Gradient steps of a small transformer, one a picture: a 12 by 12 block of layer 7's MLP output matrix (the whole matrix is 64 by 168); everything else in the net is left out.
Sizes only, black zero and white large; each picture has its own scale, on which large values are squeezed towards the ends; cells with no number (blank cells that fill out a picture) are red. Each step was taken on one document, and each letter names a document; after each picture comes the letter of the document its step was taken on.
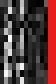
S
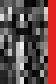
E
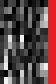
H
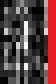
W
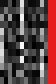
E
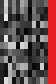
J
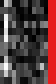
J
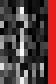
E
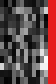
E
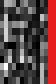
S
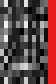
J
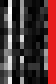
H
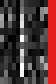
E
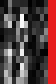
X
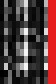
W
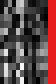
S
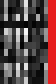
W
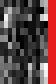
H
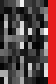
H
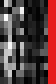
J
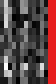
J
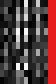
W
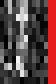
X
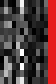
X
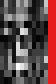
W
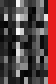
W
